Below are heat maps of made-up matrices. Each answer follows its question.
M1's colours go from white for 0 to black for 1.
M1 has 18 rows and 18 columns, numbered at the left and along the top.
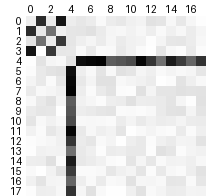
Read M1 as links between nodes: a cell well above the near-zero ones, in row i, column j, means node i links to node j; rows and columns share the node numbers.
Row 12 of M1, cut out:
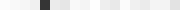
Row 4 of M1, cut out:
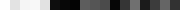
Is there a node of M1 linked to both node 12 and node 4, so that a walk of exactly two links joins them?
no
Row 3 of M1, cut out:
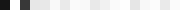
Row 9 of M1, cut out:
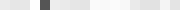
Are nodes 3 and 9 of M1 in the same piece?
no
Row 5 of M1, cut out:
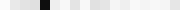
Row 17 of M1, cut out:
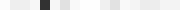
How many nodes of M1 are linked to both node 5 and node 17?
1
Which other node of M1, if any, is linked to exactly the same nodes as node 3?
node 1
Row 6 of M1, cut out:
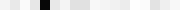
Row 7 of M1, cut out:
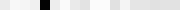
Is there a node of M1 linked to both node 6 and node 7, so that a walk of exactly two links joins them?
yes
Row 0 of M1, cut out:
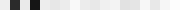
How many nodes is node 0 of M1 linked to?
2
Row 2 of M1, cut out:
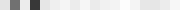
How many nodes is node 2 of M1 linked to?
2
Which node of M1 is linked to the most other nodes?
node 4
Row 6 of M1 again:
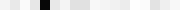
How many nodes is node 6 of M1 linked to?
1
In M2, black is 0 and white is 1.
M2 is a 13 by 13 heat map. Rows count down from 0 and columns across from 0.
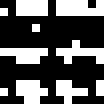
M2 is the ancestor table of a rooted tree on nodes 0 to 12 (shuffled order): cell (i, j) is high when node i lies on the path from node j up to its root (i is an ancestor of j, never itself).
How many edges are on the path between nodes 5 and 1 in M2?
3
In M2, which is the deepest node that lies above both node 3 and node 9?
0
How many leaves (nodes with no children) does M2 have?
4
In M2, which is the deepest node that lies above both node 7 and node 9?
0
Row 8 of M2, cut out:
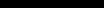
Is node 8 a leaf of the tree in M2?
yes
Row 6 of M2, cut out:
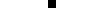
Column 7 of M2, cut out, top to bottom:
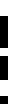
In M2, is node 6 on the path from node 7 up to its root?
yes
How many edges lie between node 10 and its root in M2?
4
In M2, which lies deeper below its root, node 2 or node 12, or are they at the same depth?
the same depth
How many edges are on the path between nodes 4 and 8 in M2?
3
